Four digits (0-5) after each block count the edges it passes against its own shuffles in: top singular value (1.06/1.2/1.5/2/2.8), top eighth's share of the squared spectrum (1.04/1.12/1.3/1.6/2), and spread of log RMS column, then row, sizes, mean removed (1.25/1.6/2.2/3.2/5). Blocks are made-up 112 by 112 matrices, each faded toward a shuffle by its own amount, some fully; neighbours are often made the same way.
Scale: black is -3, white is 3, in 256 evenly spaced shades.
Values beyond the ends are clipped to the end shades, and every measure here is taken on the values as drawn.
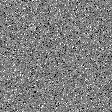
0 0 0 0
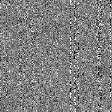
3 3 4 0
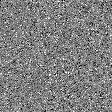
1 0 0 0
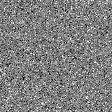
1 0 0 0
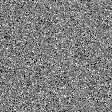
0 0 0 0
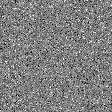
0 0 0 0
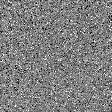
1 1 1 0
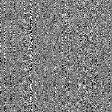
3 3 4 1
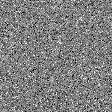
0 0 0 0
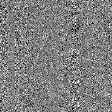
3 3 4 0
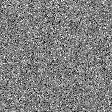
0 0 0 0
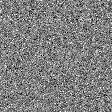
0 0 0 1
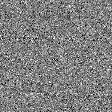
0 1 0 2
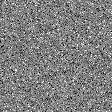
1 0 0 0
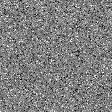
1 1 0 0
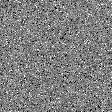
0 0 0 0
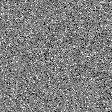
0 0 0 0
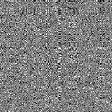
4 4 3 2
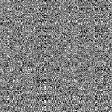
4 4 3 2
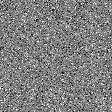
2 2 0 0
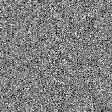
3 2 1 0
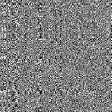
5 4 3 3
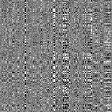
5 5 4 3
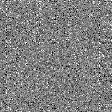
4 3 2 1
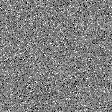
2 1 1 0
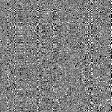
5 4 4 3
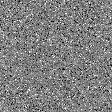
2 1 0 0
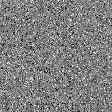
3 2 1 1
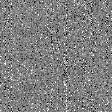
2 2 3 0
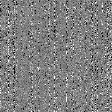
2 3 4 0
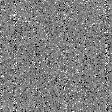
1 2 3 0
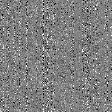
2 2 4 0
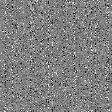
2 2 3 0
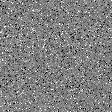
1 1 0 0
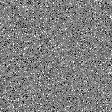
3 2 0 1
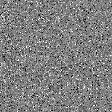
3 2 1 1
